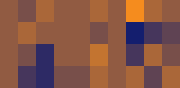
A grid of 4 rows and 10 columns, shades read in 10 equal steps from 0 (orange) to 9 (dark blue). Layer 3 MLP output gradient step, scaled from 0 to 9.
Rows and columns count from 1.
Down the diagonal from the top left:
4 3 8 5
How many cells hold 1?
0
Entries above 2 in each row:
9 10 9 10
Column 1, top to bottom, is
4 4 4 4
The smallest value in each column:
4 3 3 4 4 2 4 0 3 3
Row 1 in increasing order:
0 3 3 3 4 4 4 4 4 5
